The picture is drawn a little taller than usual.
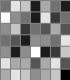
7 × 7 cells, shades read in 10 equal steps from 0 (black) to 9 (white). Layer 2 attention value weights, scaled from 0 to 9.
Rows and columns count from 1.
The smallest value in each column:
4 1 1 1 1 2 0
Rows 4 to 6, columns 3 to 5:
1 5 5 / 5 9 1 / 6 3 6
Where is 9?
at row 2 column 1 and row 5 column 4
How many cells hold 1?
6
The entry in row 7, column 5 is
6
